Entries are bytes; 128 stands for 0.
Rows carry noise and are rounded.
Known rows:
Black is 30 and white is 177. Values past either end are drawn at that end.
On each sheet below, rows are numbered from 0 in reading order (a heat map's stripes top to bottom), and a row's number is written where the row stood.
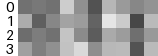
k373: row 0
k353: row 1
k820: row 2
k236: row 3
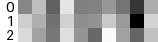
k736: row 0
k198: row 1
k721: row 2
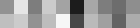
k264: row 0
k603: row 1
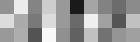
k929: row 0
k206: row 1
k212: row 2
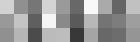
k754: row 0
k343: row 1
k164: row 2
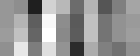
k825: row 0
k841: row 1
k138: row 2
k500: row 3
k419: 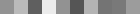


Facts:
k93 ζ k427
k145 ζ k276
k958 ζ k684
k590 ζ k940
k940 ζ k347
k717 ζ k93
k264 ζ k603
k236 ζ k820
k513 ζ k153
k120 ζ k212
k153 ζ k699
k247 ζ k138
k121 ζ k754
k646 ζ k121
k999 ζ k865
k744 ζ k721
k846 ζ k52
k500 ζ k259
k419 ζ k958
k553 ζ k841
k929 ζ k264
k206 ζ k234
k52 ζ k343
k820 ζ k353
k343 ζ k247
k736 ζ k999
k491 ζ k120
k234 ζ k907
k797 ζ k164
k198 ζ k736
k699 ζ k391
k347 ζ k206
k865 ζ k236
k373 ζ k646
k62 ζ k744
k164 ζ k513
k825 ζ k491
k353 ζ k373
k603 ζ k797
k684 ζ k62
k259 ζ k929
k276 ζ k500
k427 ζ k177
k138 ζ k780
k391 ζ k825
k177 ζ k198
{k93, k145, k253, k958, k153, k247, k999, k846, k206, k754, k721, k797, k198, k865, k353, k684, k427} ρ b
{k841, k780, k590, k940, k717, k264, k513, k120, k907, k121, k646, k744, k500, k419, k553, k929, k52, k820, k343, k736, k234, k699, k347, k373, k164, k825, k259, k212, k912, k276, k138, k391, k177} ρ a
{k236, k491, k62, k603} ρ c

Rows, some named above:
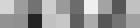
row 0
k253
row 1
k699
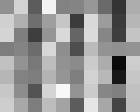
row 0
k177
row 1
k797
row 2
k153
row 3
k646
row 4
k999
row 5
k865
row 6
k491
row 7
k145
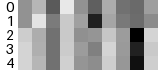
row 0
k717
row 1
k264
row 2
k198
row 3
k93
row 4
k427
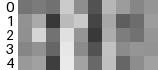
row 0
k373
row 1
k513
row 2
k276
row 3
k121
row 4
k120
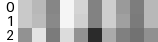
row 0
k62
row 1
k62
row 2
k500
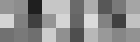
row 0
k391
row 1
k153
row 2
k373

